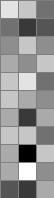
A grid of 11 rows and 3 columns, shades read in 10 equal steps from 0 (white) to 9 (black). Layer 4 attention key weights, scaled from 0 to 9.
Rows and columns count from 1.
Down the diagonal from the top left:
1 7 4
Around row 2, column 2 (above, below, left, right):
2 2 5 6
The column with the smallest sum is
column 1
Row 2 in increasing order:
5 6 7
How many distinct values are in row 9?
3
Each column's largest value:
6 9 6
